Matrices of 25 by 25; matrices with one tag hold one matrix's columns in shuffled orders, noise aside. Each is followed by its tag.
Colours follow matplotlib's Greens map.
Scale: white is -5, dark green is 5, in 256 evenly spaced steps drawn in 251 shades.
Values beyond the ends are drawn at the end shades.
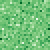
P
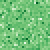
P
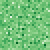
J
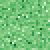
J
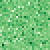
J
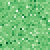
J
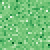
J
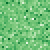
P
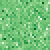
P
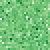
P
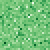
J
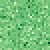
J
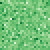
P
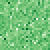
P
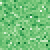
J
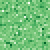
J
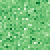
P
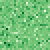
J
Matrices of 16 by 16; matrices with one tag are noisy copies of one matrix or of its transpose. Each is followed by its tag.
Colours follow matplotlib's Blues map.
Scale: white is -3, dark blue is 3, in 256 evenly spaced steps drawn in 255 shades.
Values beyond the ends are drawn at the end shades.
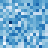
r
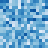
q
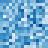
r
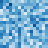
q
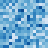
r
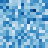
q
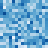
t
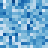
t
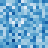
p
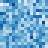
t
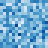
p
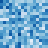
q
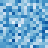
p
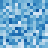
r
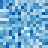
q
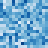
t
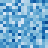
p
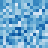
r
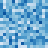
t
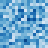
r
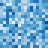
p
